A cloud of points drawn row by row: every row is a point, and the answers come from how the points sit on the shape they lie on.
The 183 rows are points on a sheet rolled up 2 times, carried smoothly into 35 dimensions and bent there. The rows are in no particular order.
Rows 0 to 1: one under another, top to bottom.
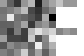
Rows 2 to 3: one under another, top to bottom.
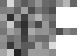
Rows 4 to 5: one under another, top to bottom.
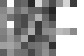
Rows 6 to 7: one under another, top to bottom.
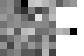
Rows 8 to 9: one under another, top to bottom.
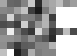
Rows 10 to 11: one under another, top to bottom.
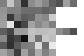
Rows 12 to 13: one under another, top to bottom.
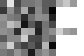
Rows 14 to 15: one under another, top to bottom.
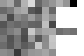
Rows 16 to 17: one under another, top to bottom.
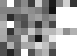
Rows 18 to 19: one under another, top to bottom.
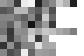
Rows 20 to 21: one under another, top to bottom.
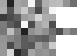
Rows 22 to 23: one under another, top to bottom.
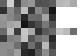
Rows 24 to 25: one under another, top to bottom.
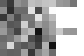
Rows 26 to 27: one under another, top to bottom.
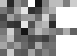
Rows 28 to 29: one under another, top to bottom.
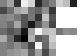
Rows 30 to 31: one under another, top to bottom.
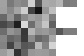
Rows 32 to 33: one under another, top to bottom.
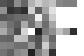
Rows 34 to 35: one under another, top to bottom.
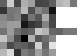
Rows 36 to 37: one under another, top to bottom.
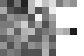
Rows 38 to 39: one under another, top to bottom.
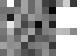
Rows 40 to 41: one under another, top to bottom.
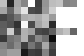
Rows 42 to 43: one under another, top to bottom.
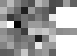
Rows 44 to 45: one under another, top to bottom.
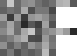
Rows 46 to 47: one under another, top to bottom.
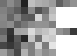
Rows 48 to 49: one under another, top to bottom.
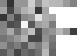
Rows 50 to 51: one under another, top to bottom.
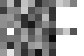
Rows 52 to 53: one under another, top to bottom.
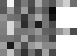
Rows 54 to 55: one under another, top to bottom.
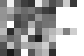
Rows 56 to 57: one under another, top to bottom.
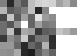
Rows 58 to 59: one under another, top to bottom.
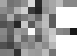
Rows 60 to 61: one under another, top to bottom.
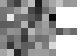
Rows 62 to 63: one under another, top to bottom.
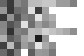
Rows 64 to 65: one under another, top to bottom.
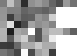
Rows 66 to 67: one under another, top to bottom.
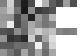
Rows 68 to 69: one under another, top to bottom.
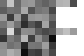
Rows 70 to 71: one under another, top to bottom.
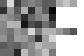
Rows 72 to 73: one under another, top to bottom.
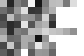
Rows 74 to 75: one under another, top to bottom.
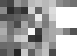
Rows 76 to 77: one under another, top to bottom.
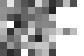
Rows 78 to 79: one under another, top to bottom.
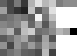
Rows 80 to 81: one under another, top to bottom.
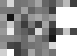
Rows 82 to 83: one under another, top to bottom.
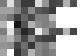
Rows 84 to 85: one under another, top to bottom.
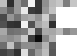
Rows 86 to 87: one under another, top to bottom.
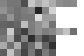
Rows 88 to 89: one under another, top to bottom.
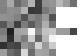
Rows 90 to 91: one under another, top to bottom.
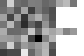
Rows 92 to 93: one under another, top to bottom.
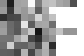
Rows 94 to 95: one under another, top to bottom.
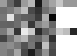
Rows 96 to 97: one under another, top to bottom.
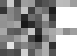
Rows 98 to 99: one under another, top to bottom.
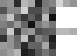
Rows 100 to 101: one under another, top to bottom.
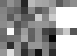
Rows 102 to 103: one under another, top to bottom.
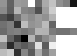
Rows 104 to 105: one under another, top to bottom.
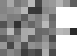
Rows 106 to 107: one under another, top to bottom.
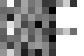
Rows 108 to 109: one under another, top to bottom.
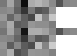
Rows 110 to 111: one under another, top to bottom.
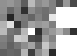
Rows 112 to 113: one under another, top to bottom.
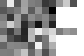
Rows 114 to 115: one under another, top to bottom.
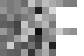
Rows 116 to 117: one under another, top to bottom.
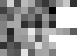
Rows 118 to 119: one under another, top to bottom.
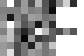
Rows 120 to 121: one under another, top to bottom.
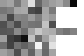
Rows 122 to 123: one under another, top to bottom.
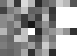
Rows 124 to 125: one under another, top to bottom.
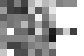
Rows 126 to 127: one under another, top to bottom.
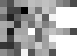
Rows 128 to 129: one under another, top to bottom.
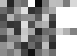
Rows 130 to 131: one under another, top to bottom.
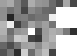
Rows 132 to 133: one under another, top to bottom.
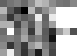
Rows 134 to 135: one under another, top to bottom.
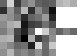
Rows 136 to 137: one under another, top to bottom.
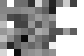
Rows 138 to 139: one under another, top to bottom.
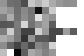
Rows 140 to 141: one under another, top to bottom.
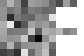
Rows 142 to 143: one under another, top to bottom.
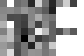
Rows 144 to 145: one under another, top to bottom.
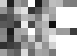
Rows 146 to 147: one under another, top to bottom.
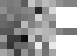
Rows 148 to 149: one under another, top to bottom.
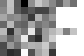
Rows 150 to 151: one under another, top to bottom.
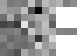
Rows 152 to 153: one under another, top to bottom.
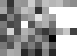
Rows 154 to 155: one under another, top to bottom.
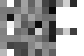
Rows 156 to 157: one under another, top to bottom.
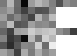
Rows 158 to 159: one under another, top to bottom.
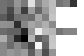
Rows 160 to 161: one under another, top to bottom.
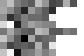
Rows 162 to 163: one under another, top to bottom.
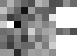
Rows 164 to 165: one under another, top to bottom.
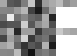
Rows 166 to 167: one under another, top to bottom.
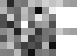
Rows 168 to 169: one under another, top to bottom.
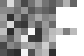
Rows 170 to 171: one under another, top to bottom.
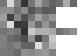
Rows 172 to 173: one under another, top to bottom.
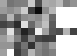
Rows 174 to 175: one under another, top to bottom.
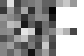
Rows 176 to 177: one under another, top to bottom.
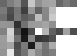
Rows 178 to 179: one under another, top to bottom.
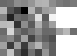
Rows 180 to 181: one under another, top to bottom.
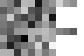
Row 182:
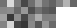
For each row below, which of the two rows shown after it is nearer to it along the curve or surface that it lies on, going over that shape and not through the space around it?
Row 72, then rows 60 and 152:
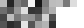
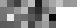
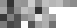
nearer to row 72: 152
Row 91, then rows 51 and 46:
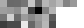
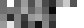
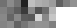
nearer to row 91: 46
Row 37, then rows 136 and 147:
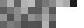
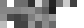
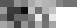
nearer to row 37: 136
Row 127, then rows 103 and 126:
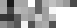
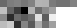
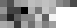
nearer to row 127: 126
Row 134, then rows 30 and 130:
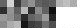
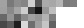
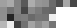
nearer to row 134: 30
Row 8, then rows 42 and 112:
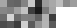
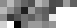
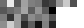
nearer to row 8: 112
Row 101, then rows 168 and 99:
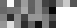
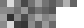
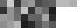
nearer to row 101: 99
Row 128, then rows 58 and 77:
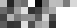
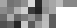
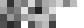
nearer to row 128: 77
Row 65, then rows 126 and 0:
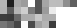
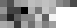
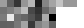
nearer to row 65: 126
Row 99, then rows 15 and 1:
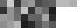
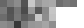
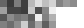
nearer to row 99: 15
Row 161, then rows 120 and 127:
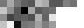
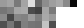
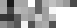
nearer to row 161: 127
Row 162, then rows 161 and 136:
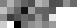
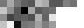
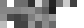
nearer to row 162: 161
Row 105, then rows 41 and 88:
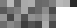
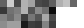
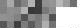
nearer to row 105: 88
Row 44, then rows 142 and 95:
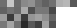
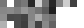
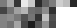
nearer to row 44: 95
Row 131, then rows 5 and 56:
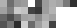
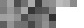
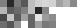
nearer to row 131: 5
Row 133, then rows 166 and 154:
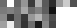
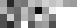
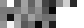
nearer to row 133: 154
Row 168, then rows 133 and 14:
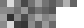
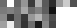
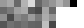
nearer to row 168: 14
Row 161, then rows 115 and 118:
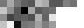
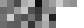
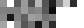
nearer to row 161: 118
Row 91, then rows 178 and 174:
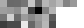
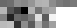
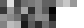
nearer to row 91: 174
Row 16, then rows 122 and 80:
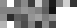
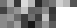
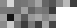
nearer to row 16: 122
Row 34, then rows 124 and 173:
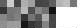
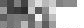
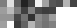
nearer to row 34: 173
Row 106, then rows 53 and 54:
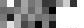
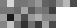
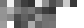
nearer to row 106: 54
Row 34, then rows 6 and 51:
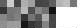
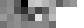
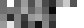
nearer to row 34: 51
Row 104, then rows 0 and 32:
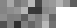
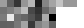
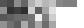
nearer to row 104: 0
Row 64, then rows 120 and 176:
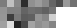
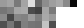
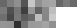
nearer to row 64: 176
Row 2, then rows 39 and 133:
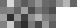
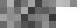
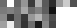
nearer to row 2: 39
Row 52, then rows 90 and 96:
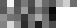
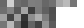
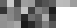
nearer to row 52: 96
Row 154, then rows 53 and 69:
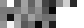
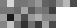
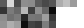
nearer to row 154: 69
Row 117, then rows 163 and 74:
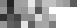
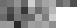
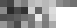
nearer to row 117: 74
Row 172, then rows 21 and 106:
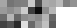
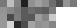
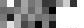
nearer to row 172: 21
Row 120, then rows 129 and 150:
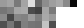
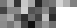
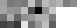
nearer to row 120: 150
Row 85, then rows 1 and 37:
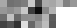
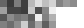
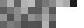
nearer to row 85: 37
